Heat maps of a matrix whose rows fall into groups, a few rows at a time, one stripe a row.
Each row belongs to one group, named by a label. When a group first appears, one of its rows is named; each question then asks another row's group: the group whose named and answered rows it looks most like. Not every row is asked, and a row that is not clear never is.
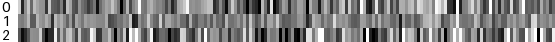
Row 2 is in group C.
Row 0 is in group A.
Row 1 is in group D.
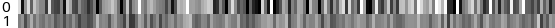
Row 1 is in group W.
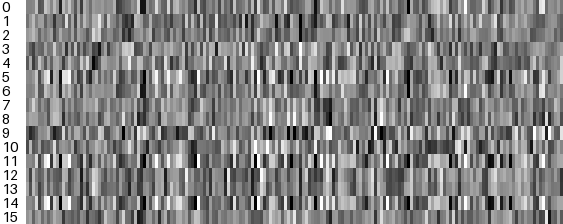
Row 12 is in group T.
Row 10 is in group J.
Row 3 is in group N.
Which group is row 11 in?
D
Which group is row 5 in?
D
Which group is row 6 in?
D
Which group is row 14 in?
D
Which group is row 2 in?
T
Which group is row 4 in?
N
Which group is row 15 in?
W
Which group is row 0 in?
D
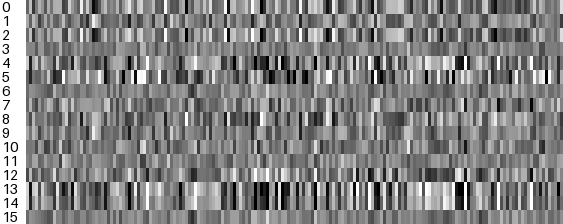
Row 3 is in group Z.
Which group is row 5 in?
C
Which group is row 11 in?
D
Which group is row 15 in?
J
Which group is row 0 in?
N
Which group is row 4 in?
A
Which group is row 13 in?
A
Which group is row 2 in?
N
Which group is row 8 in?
T
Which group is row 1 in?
T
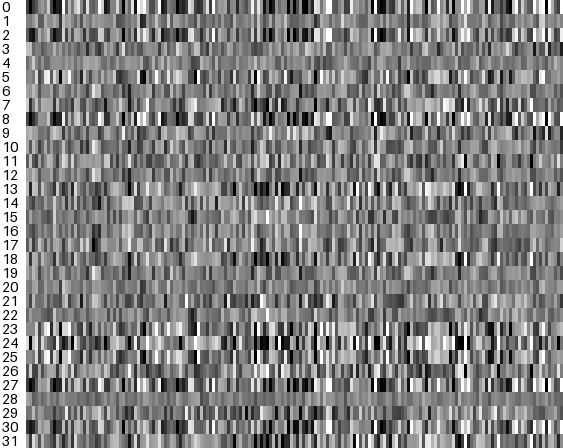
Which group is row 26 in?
J
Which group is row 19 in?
T
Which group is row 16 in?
N
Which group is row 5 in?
D
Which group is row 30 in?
C
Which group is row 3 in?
W
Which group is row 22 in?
J
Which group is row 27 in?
C
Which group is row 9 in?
W
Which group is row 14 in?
N
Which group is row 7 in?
A
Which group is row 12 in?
T
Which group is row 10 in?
T
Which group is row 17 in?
N
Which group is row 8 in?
C
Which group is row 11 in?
J
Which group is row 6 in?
T
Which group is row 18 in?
A
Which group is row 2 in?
C
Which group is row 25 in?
D
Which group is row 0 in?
C
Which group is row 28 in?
W
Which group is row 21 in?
T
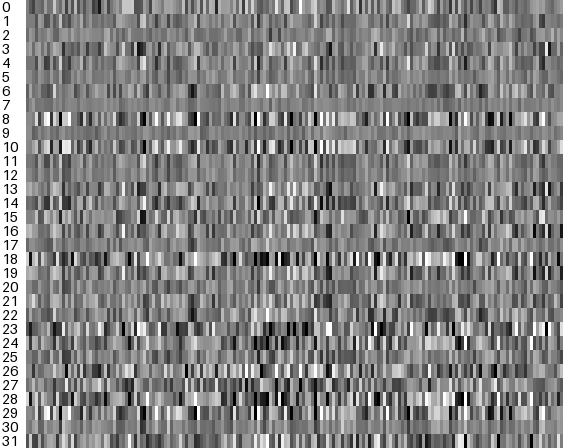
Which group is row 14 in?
Z
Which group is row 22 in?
J
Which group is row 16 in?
W
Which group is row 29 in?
D
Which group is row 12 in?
Z
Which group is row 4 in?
Z
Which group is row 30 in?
D
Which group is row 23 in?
C
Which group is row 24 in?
A
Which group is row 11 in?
Z
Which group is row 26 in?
N
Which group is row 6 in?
J
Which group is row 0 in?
N
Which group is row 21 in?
W
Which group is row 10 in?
D
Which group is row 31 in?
J
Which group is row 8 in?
D
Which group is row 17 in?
J
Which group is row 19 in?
W
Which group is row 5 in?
Z
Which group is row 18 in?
A
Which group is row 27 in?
T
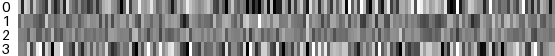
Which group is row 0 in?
A
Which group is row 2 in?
Z
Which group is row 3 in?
D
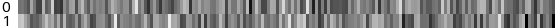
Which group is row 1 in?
W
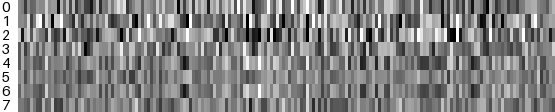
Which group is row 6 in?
J
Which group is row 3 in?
N
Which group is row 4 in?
J
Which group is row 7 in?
Z
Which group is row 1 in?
D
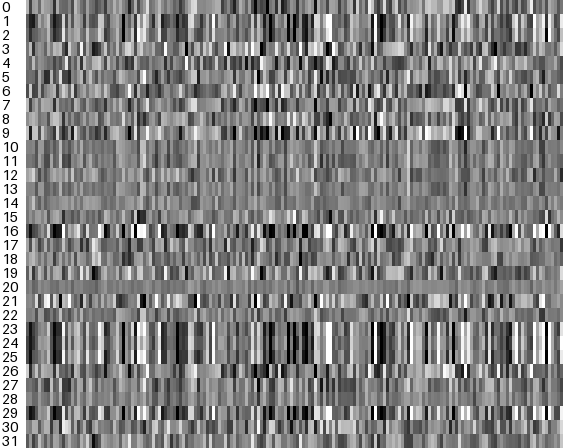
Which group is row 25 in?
C
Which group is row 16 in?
C
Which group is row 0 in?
A
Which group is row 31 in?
N
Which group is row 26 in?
A
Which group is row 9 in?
A
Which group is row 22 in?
Z
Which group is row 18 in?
T
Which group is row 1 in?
C
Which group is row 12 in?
W
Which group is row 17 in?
T
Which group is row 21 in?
D
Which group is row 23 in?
C
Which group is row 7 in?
A
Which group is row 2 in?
C
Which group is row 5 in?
Z
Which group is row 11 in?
Z
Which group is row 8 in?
W
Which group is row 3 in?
N
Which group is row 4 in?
T
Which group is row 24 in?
C
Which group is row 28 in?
Z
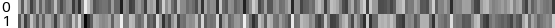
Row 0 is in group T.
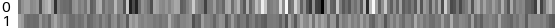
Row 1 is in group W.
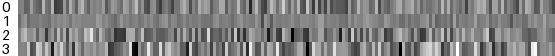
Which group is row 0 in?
Z
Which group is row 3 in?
D
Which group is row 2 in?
T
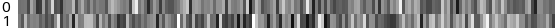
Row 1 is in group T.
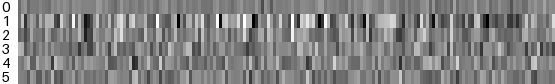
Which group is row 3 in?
W
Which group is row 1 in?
N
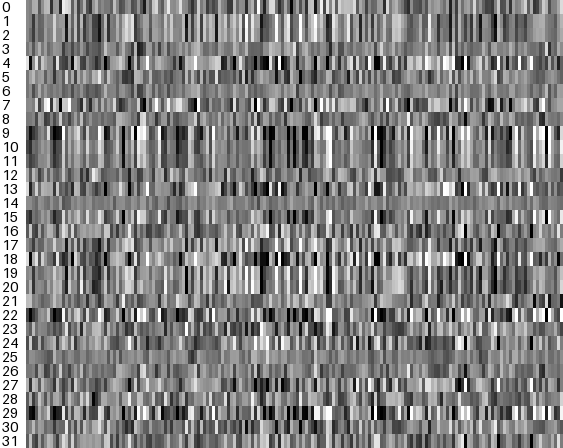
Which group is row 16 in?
J
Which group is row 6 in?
W
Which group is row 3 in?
W
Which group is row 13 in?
A
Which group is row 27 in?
A
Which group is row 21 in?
W
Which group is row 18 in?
A
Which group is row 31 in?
J
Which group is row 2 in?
N
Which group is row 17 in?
N
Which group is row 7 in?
D
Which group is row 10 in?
C
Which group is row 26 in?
Z
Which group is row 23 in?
T
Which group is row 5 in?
T
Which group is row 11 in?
C
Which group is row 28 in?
N
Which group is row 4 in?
A
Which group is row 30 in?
T
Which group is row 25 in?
J
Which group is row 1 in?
N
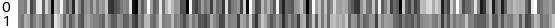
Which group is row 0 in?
D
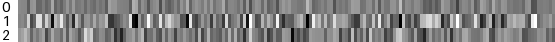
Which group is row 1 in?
D
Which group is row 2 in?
T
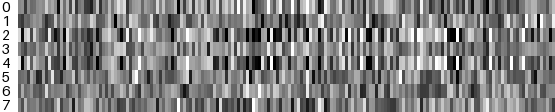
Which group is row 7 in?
T
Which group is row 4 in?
A
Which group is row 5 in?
Z
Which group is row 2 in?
A
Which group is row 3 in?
N
